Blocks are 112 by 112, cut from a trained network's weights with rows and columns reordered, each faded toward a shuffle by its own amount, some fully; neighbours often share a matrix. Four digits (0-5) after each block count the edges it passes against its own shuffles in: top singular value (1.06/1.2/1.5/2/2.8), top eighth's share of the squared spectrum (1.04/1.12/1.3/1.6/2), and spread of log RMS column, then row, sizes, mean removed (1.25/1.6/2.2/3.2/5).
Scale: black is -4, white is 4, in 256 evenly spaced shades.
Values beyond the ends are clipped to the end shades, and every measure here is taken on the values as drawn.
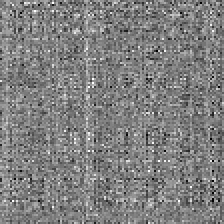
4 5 2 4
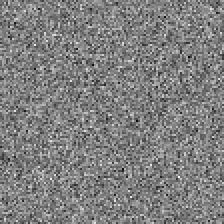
2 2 0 0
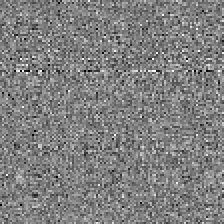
3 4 2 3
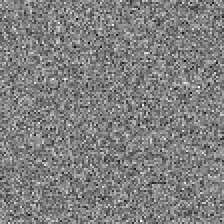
0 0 0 0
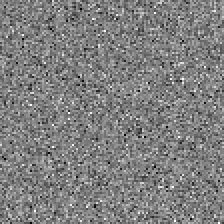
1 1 0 0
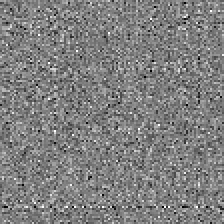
3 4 2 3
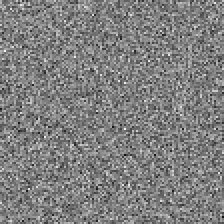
0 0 0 0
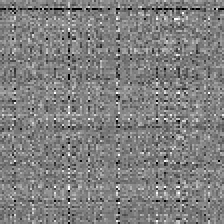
4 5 4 2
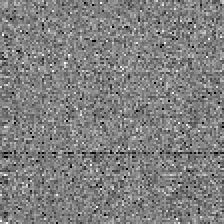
3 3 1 2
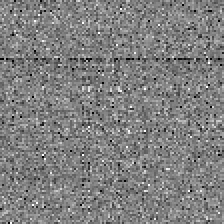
3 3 2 1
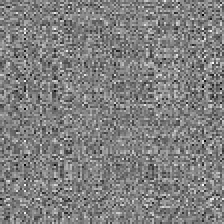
4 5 3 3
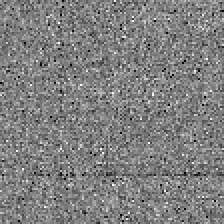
2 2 1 0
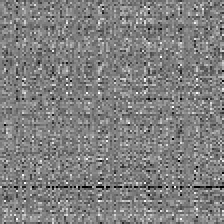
4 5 4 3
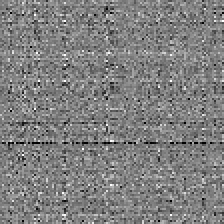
4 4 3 2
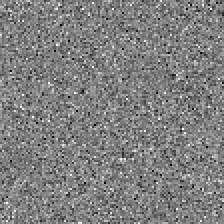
0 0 0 0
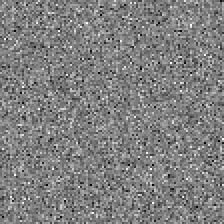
0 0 0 0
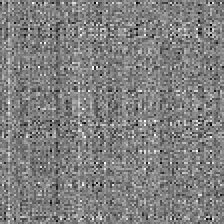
4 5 2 4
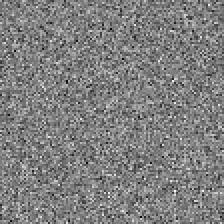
0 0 0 0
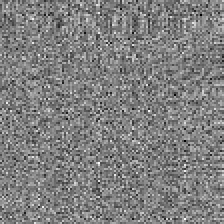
4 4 2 2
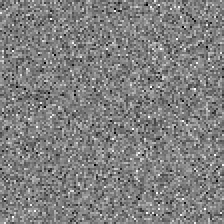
1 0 0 0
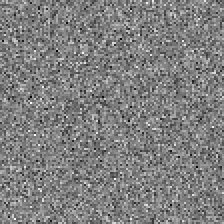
1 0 0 0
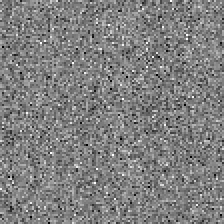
1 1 0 0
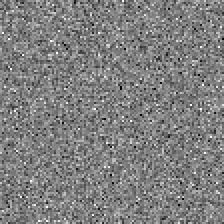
0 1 0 0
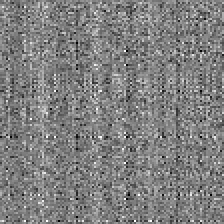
4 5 2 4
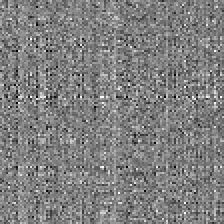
4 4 2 3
